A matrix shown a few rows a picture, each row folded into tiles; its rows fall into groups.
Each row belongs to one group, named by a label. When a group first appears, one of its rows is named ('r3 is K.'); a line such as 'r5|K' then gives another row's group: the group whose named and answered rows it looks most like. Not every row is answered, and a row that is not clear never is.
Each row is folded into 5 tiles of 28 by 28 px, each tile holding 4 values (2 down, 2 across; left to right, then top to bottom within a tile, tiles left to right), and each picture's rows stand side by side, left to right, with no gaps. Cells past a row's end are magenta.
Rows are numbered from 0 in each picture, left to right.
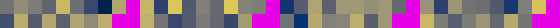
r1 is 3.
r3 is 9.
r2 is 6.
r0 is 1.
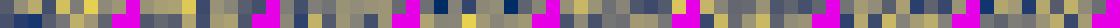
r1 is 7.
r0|6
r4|1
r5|1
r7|6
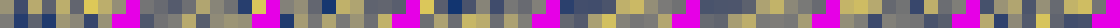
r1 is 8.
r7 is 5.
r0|3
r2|1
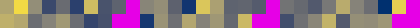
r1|1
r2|8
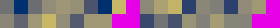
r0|8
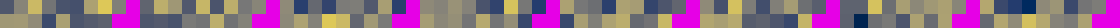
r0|5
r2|9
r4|1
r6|6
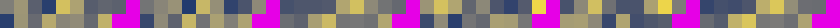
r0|1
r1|1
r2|8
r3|1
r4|5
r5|8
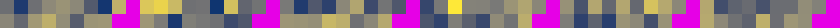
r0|8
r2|9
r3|6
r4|3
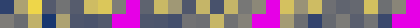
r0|5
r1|6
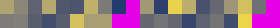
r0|7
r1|3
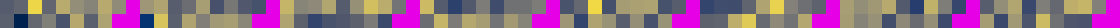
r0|6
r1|1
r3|9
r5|8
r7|5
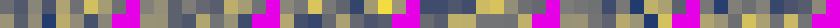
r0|3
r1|5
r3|8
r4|3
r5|9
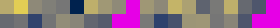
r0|5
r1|7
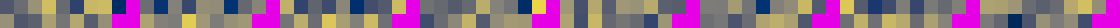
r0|7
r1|9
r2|9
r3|8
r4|3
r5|7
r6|9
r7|5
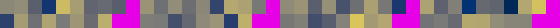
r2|7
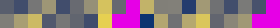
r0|3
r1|1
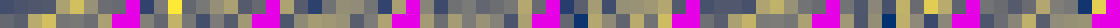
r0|8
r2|8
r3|3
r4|6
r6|3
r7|8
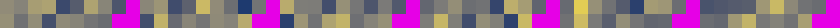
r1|1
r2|1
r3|3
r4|5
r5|8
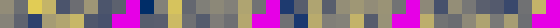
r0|7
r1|6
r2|6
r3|9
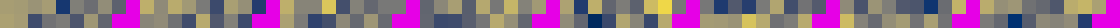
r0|7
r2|7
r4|3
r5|9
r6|9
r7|5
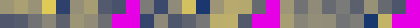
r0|7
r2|3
